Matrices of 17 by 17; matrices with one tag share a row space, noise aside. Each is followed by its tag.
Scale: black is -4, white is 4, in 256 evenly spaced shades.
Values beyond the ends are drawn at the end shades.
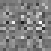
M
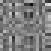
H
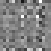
M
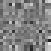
H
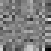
H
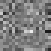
H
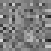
H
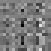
M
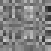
H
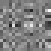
H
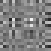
H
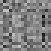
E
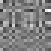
H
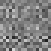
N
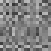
N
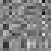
E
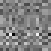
N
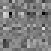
E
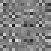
H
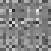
N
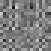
H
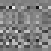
N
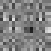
H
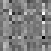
E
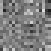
H
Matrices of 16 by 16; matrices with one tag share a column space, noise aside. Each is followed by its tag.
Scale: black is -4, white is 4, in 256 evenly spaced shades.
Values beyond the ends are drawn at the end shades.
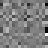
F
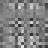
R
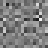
F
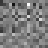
F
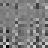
R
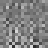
R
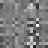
R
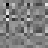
F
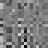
R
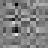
F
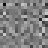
F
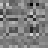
F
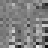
R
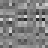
F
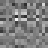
F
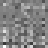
R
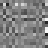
F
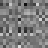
F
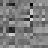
F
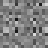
F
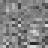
R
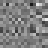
F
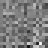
R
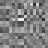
F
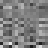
R
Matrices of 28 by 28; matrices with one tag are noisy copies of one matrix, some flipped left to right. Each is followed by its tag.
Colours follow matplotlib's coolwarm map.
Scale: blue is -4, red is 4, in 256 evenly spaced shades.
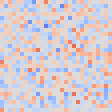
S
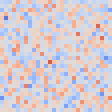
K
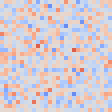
S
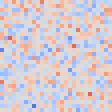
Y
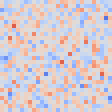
K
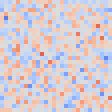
K
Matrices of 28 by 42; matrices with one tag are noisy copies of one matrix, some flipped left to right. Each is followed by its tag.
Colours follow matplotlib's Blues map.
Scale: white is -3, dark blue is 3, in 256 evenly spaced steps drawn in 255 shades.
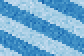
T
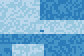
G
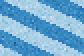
T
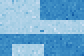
G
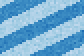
T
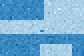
G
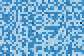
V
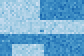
G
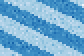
T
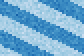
T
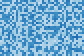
V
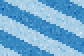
T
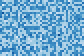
V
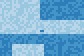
G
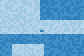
G
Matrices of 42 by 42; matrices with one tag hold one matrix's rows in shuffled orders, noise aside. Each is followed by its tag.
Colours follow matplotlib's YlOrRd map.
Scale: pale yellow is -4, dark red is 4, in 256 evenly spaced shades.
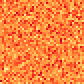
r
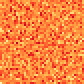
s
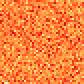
r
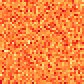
r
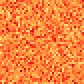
s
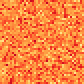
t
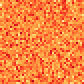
s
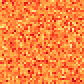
t
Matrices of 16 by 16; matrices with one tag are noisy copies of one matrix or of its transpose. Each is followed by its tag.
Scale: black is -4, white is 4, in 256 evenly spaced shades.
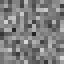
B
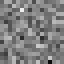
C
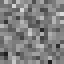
C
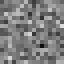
B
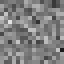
C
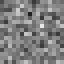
B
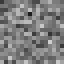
B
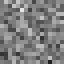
C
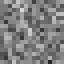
C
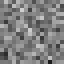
C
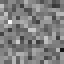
C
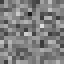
B
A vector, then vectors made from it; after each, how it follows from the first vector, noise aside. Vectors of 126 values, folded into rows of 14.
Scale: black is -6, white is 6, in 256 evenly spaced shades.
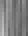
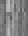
wrapped around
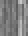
wrapped around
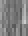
wrapped around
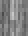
wrapped around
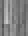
wrapped around
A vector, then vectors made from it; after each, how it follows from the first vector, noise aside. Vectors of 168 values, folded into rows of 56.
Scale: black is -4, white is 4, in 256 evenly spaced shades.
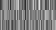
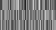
copied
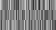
negated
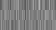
shrunk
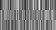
copied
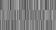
shrunk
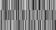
negated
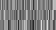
wrapped around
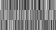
sign-scrambled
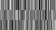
sign-scrambled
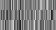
wrapped around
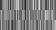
copied
